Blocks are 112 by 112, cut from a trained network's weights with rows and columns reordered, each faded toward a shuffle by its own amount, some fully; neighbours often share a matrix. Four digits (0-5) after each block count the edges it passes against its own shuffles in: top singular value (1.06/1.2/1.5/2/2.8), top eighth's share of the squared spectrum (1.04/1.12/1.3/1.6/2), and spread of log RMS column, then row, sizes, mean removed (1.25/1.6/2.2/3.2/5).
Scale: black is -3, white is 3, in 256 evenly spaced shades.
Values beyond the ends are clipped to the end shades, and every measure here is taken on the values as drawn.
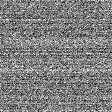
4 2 0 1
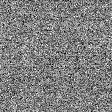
1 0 0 0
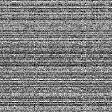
5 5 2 4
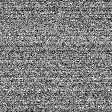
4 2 0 1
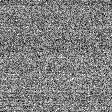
2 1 0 0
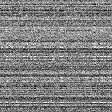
5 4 2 4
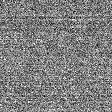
3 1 0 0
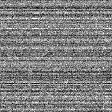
5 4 2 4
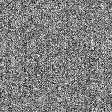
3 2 0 0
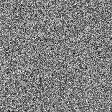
1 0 0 0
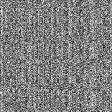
4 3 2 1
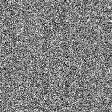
3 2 0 0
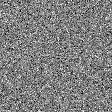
0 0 0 0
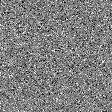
0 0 0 0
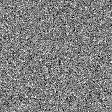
0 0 0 0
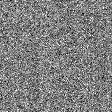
1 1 0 0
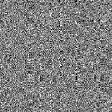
4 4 3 2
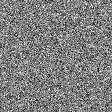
2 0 0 0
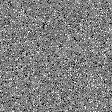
0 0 0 0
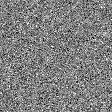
0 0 0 0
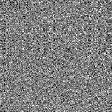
4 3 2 2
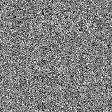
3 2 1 0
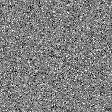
2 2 0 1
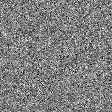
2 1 0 0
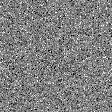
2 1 0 0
